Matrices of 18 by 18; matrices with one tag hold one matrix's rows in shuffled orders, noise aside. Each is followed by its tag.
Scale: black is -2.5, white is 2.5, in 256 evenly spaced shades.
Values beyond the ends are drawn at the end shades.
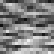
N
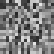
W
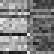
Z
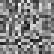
W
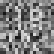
W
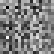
W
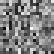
W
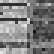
Z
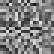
W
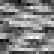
N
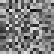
W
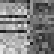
Z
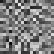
W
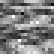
N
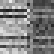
Z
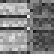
Z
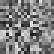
W
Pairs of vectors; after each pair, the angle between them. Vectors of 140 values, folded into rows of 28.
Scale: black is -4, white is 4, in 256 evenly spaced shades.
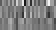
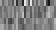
nearly opposite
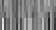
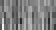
nearly parallel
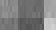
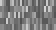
orthogonal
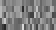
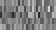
partly opposed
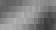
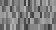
orthogonal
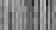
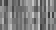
nearly opposite
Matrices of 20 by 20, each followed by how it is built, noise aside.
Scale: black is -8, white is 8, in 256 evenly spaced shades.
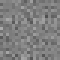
low rank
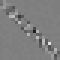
banded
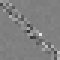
banded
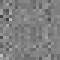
low rank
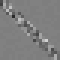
banded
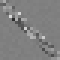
banded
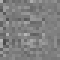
low rank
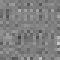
low rank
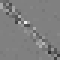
banded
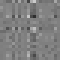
low rank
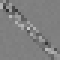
banded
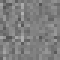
low rank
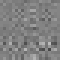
low rank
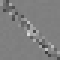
banded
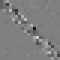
banded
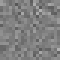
low rank
